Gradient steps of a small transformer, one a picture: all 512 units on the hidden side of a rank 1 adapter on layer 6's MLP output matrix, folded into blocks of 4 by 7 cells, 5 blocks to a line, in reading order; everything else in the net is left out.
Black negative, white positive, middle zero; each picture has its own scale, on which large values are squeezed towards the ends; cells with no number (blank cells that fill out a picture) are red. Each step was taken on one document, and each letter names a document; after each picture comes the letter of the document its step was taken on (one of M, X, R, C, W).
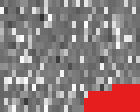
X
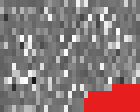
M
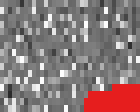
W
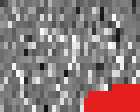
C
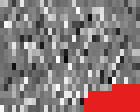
C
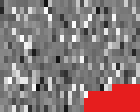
M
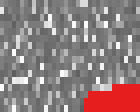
W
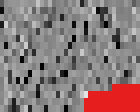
M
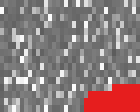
X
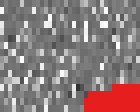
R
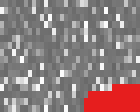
W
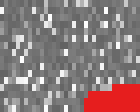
X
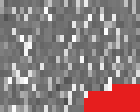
M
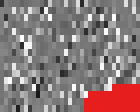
M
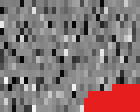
W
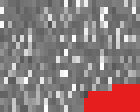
R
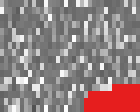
X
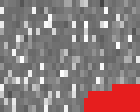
W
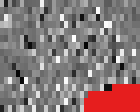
C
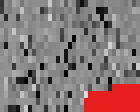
M
